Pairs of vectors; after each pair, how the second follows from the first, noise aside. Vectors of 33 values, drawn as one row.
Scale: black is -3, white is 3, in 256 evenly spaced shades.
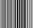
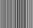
shrunk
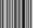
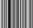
reversed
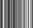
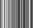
reversed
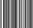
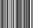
reversed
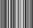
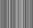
shrunk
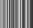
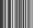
reversed
